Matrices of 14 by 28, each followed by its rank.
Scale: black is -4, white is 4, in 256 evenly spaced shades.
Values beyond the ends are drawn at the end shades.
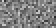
full rank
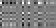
one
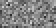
full rank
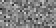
full rank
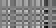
one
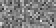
full rank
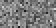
full rank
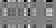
one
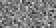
full rank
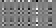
one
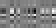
one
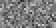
full rank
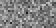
full rank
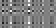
one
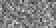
full rank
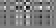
one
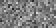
full rank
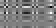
one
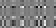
one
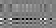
one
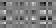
one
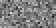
full rank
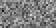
full rank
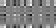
one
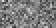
full rank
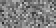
full rank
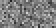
full rank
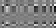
one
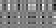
one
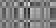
one
